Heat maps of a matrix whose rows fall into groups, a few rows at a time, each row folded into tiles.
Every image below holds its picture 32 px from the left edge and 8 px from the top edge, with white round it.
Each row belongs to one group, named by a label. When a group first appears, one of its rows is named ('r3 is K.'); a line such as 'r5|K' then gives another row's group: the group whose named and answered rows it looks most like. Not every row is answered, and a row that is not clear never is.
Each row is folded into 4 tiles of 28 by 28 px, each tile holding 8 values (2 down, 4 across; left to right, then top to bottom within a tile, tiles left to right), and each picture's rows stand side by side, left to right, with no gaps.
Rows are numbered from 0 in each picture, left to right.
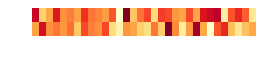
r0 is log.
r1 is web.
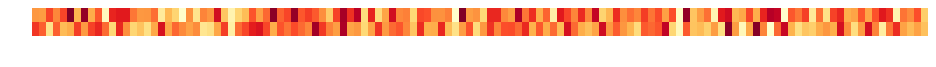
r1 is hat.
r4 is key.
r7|web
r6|web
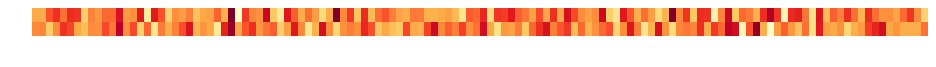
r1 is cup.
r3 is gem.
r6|web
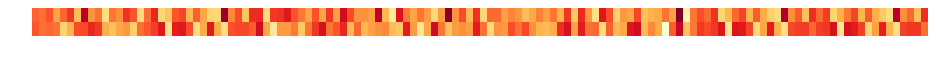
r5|cup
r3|gem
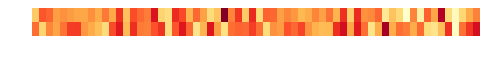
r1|gem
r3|hat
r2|cup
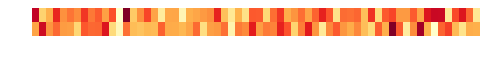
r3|web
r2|web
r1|hat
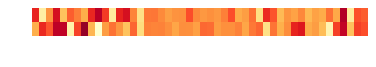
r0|web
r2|cup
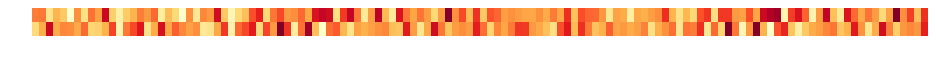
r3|gem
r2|web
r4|cup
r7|gem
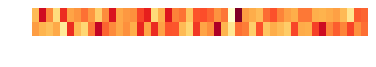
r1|log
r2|gem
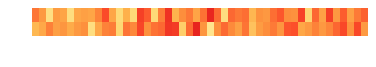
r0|hat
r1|web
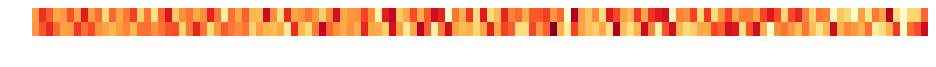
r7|hat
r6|web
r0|key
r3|web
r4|log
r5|web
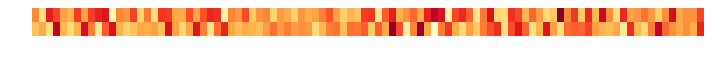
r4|gem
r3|web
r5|gem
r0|web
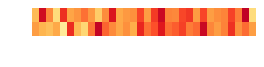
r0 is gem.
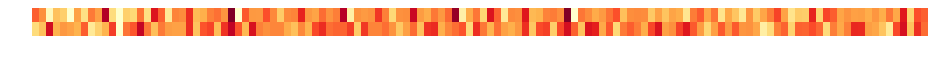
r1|cup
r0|hat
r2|cup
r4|cup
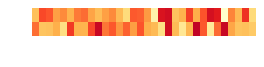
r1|web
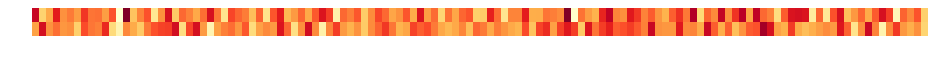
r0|log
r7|web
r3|key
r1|web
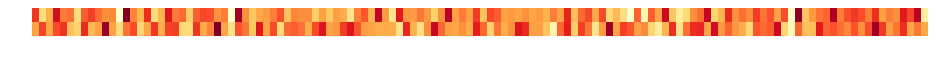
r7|key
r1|log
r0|log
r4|cup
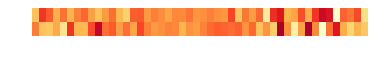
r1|cup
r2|web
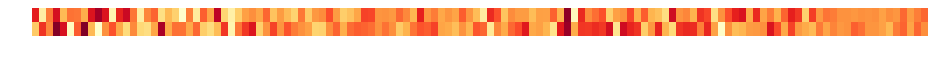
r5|gem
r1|hat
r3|key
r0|web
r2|hat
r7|cup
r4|cup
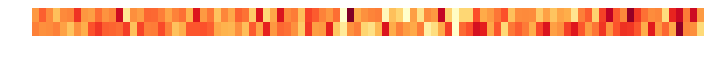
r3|hat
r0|cup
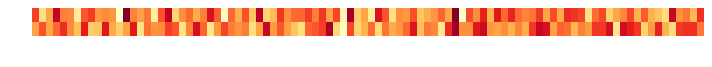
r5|gem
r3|cup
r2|log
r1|web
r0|log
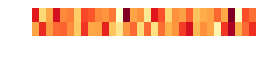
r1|cup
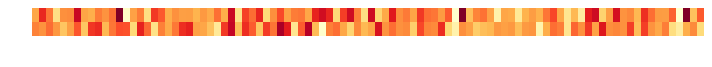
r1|cup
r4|hat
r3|log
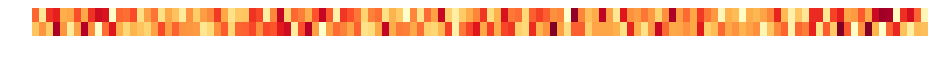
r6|hat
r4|log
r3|hat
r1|hat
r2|web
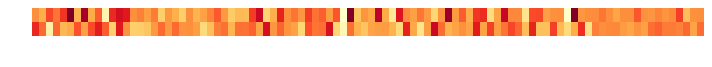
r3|gem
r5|cup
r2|log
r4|log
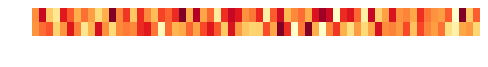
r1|key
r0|gem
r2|web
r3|log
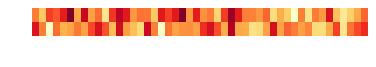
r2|hat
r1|key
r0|key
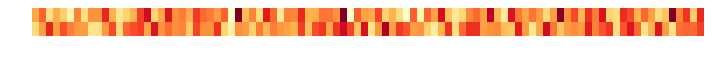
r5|gem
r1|log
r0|hat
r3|hat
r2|cup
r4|gem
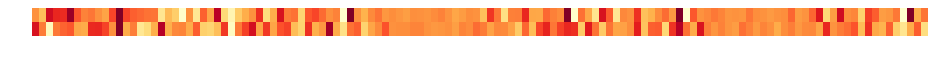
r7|log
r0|key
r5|cup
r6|cup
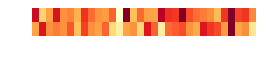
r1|key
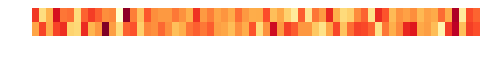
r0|log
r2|hat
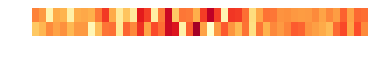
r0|hat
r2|cup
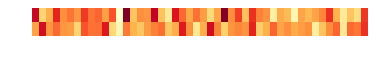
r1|gem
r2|hat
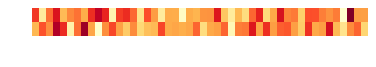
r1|hat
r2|log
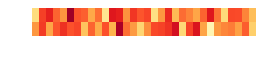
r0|key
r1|web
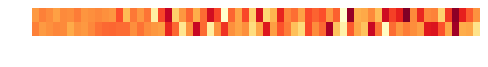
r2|log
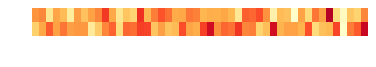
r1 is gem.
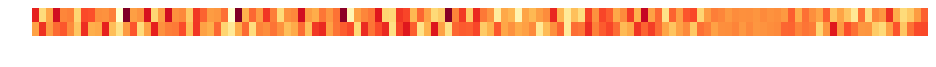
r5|key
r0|log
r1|log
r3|gem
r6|cup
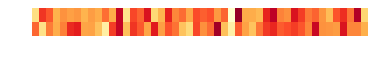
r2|key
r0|cup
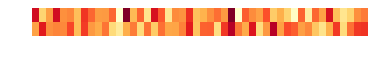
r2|hat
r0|log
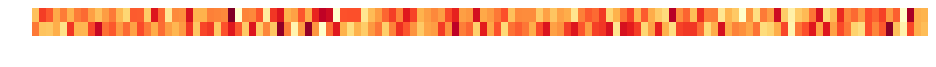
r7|log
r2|web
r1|cup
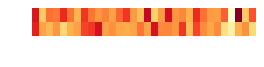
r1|log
